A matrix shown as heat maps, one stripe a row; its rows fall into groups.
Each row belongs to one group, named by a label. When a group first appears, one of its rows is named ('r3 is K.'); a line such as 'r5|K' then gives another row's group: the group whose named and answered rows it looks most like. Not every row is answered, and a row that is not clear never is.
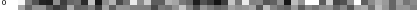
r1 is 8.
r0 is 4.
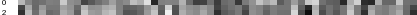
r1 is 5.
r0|4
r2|5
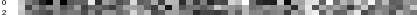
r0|4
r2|4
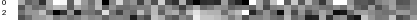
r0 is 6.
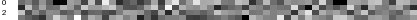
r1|5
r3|6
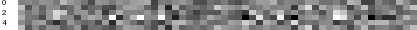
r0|4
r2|6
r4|8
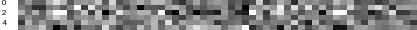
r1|6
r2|6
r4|5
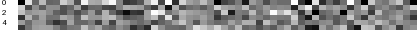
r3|5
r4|8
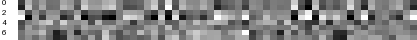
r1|5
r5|5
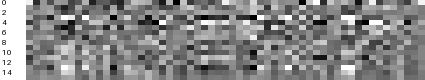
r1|8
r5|8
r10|6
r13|6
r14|6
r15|6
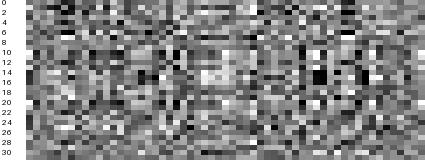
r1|4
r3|5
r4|8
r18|6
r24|5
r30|4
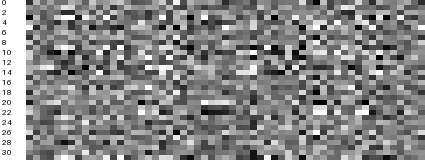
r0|5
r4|4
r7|5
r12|8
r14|4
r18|5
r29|4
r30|6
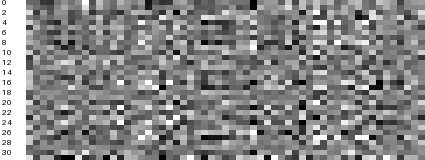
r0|6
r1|6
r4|4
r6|4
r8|4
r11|5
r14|4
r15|8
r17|4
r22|8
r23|5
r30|6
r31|8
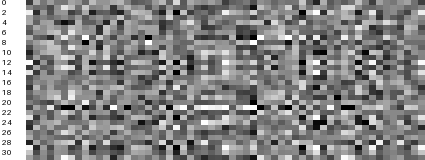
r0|5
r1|6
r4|8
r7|6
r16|8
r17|5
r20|6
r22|6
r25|5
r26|6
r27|8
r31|6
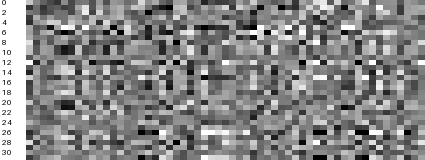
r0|4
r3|5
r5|6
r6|8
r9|8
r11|5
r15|4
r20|8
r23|6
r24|4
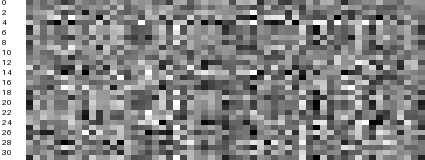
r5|5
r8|5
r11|4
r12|4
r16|4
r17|6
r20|5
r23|6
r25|5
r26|6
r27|5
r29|6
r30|8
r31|5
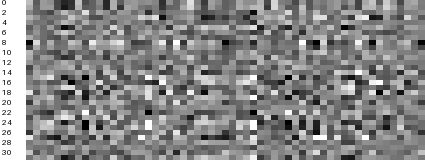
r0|8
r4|6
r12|6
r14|4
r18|8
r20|5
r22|6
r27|4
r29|6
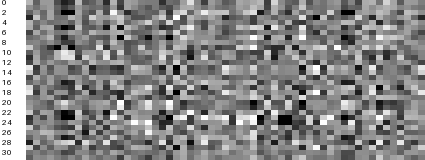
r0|8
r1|8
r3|5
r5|8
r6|5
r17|8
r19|8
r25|8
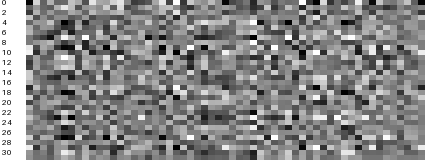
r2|5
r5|8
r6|4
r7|6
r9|8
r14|8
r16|4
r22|6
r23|4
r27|8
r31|6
